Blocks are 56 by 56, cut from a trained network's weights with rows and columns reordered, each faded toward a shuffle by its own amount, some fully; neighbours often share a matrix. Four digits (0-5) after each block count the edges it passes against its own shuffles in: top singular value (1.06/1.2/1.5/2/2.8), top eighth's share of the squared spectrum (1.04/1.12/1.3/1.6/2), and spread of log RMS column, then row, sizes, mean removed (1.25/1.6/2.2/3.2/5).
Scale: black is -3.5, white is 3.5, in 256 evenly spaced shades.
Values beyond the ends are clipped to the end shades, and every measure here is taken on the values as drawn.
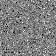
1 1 0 0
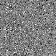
1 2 0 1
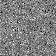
0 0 1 0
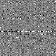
3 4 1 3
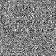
2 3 0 2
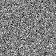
0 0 0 0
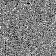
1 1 0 0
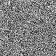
0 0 0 0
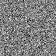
0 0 0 0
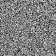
1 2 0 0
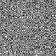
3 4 1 2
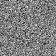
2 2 0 0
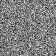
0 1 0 0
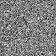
2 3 1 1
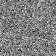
0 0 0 0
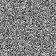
2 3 0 1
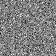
0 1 0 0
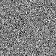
1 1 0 0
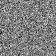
1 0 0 0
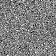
1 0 0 0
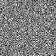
3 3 1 1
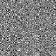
3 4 2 2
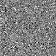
2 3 1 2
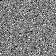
0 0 0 0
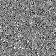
1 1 0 0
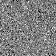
2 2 0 0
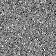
1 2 0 0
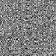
3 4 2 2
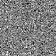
2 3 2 1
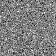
1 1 0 0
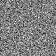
2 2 0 0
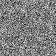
1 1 0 0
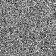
2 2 0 0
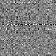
3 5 2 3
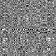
3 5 2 2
